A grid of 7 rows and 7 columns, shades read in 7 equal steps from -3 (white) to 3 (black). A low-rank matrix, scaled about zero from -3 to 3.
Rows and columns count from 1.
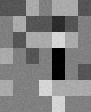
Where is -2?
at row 3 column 5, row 6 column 4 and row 7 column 5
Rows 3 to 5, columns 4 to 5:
-1 -2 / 0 3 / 0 3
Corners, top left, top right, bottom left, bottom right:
1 1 0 0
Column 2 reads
1 -1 1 0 0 0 0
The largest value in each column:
1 1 1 1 3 1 1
